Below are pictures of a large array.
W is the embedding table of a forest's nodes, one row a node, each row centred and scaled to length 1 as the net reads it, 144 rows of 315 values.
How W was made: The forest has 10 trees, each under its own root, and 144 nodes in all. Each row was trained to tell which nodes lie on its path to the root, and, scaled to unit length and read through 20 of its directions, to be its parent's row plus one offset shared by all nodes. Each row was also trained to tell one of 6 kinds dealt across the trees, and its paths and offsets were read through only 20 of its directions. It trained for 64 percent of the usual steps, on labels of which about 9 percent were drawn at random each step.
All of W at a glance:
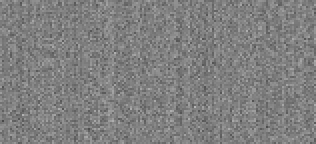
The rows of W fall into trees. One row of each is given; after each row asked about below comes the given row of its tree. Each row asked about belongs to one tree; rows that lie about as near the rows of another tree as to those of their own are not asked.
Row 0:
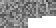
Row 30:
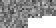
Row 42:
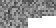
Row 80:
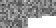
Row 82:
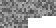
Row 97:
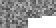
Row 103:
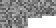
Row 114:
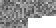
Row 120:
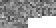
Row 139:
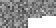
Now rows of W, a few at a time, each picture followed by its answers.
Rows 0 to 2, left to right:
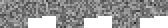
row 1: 97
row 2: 82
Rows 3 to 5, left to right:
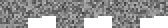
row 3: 30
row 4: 139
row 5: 82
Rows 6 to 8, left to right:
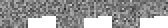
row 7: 139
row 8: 139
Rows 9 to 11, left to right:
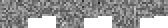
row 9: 103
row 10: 139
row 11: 114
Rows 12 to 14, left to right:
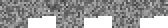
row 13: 120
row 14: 0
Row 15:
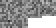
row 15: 80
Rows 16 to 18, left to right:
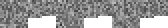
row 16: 30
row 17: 139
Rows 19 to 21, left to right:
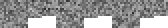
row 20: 82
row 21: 80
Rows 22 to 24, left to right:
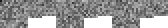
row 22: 120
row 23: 97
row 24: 114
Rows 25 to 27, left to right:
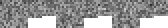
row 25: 42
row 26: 97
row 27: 103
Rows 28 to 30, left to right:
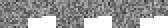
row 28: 139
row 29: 97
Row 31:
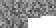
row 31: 80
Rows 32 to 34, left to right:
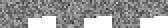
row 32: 42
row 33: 103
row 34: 139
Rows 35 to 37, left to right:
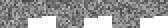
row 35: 42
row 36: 103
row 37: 42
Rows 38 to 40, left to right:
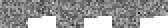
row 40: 97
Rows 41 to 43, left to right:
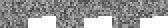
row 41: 80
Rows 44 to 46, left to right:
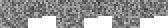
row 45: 114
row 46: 114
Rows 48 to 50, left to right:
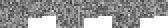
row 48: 30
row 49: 114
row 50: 97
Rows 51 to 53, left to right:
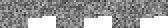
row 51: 0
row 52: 139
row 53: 139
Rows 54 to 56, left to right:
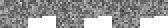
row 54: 0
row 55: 139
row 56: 120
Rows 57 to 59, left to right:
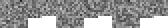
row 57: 97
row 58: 114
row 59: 80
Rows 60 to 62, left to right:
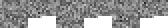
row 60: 97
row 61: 114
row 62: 97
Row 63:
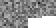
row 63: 82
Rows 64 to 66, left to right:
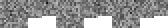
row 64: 139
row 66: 42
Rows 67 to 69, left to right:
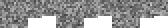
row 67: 103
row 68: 97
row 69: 139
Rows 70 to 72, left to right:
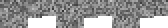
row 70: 30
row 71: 80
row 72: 0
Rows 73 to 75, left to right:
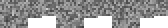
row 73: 97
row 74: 82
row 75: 120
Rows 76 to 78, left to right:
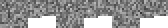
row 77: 30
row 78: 114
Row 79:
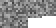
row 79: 82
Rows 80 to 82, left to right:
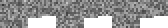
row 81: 120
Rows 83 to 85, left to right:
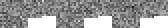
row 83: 97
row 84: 82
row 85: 139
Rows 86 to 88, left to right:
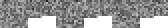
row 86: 114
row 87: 97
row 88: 120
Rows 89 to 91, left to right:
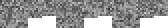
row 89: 120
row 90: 139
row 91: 103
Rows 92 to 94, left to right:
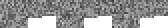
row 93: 0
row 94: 120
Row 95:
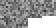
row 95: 80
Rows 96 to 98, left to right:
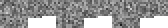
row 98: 114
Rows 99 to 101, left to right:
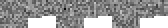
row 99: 30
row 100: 139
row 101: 114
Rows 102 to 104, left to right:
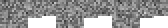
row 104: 97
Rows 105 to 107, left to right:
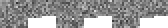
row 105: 97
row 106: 80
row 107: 103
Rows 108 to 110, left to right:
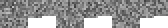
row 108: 80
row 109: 80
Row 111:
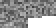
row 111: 120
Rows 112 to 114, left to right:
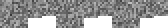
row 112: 30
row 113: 120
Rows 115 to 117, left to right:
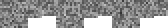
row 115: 82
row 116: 114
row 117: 42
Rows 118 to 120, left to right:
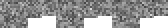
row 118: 97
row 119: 103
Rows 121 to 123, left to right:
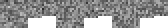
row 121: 120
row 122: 120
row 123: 114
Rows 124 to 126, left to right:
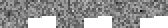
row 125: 80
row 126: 82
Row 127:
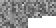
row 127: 114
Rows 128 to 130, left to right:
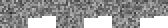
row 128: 120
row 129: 0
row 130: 42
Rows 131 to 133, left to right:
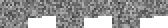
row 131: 0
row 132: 80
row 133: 103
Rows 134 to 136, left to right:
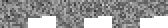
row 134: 80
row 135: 114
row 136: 0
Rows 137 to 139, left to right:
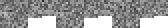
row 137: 82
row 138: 82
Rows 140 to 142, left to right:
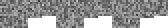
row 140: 82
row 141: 42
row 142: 114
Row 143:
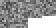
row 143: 0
